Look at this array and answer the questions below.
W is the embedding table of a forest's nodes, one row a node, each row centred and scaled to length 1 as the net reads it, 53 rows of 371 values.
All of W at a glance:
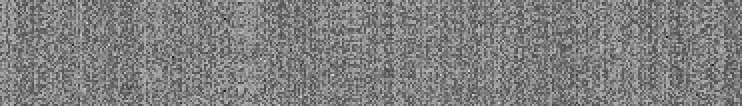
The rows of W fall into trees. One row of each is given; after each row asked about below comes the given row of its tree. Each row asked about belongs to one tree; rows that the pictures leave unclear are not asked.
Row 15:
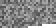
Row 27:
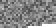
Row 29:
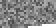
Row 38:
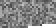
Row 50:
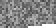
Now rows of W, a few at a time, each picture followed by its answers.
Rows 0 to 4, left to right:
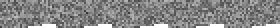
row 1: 38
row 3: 27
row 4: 27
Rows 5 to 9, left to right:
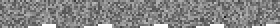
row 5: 15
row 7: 27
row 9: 15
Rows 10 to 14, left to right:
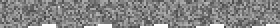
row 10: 27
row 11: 27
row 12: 38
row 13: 38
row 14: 15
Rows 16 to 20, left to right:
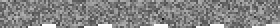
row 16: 15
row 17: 38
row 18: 27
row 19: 38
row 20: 29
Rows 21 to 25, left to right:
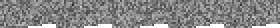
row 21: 38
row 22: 50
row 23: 15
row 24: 50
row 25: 50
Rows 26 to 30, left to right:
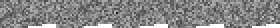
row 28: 50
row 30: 38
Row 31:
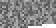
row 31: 50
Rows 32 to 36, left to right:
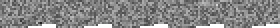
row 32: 15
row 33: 15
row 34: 38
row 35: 38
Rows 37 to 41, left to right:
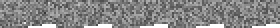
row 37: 38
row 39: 15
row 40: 29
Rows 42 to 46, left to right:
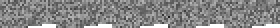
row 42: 15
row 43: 15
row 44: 27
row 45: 29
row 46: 27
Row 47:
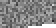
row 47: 50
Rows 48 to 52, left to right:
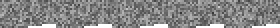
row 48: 38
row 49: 15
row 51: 38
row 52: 15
